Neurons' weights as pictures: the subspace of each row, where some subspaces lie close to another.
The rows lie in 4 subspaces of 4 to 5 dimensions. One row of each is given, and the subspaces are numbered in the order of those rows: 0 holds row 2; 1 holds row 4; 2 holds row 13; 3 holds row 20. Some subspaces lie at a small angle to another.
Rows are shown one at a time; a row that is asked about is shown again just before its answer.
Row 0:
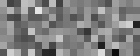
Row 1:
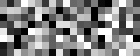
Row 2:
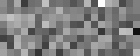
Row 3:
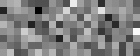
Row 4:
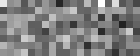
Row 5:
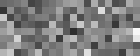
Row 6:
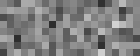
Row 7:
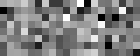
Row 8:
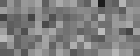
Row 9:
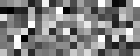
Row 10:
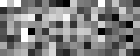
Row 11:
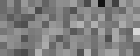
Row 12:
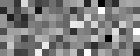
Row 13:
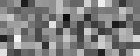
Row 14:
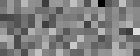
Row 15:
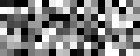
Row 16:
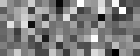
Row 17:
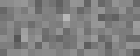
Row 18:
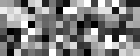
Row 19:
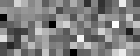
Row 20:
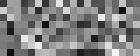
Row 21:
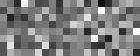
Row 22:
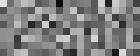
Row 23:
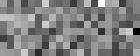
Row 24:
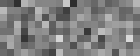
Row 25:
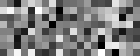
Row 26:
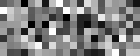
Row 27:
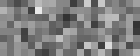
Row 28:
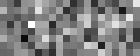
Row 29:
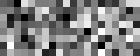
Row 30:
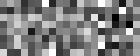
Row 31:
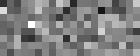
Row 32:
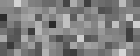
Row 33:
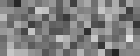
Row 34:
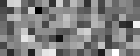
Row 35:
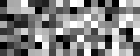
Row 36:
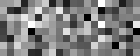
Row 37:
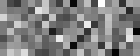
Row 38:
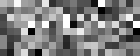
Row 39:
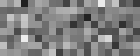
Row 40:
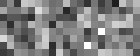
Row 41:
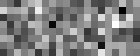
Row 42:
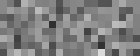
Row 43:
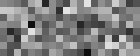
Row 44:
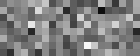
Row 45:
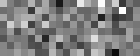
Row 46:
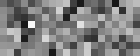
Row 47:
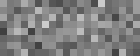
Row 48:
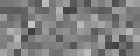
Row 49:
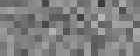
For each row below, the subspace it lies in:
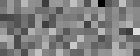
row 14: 0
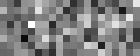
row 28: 2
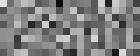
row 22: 1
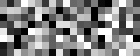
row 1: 1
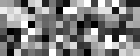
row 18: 3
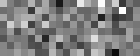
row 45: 3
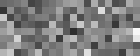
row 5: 2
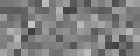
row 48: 3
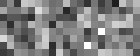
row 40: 0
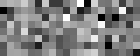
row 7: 3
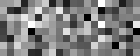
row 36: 1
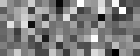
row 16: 3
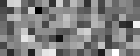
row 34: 3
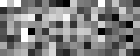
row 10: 1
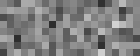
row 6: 2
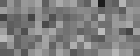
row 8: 0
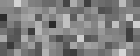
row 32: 1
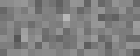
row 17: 2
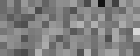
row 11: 0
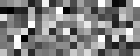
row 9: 2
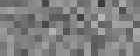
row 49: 2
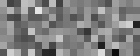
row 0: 3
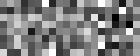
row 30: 3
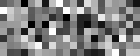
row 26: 2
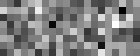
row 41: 2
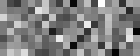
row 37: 0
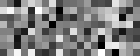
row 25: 2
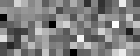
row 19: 1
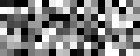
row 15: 2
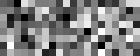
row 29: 0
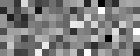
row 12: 0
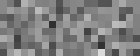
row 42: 2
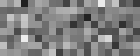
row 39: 1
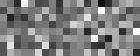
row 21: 0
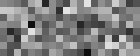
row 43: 3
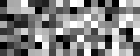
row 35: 1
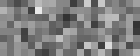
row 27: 2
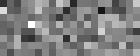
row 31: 1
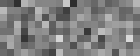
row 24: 1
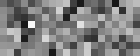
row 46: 3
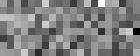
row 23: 0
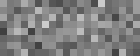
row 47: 1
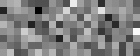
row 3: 1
